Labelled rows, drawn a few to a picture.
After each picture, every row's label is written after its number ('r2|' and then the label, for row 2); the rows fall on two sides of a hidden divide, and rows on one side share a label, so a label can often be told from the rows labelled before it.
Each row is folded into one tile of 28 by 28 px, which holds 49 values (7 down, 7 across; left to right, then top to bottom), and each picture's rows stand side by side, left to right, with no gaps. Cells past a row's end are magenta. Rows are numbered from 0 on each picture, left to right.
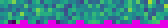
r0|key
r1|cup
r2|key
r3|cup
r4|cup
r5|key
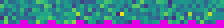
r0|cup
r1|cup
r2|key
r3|cup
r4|cup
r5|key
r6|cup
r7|cup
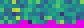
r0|key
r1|key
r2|cup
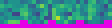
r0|key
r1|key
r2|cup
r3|key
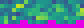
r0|cup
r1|cup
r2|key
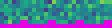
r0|cup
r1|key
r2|cup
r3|cup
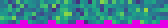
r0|cup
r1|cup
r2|cup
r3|cup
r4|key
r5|key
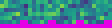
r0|cup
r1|key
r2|key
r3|cup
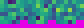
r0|cup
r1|cup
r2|cup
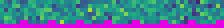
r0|key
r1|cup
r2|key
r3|cup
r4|cup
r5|cup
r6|cup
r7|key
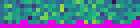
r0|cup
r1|key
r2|cup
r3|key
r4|key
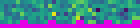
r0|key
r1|key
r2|key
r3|cup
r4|key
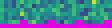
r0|key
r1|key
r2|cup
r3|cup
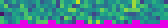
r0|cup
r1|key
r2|cup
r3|key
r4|cup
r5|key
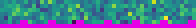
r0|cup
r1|cup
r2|cup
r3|key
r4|cup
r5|key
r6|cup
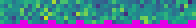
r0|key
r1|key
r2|key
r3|key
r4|key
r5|key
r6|key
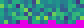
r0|cup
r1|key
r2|key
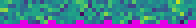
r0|key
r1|cup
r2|cup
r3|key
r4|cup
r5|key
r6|cup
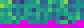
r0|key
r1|cup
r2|cup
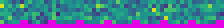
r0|key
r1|key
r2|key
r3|key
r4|key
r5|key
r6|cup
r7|cup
